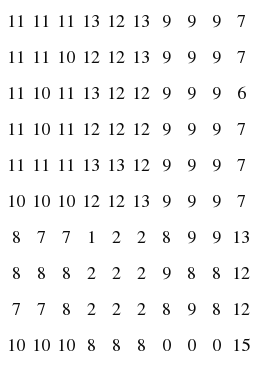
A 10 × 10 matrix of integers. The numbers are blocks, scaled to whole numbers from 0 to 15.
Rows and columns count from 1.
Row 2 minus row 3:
0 1 -1 -1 0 1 0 0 0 1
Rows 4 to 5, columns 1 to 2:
11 10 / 11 11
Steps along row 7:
down same down up same up up same up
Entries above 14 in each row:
0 0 0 0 0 0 0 0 0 1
